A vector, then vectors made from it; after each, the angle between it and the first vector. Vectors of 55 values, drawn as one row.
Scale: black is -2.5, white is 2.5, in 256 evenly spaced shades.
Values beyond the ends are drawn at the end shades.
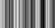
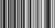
partly opposed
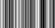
nearly parallel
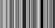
partly aligned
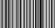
orthogonal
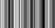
nearly parallel
